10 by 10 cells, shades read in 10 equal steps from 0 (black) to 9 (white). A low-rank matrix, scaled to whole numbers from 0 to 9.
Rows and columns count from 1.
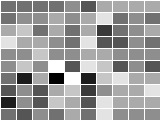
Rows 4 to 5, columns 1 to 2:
8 6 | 5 5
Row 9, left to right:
1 5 3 7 6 3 8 6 6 6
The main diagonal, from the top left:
4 5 4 5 5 8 7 6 6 5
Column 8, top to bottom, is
6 4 4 3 5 3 8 6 6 5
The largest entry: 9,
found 2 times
